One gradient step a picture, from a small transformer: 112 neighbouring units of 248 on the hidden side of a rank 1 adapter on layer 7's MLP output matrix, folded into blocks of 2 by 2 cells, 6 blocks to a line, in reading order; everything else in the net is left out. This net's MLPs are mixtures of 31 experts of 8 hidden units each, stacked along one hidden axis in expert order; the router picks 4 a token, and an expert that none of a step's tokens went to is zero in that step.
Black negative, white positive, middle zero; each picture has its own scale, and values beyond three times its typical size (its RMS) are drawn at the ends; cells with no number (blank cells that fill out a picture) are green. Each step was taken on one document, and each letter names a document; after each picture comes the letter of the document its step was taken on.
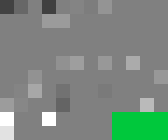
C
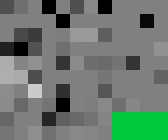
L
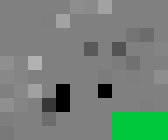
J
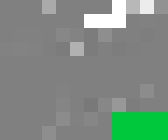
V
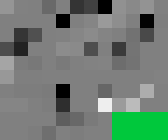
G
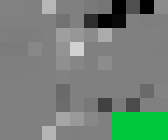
V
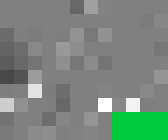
L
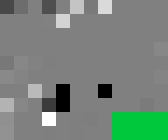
J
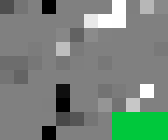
V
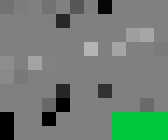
J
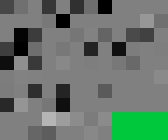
G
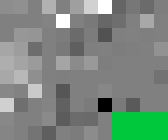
L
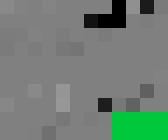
V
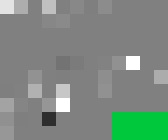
C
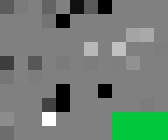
J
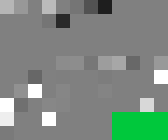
C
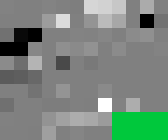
G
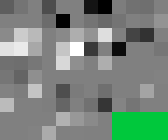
L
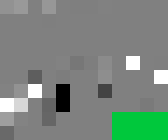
C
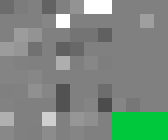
G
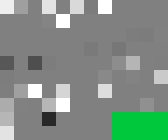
J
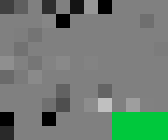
J
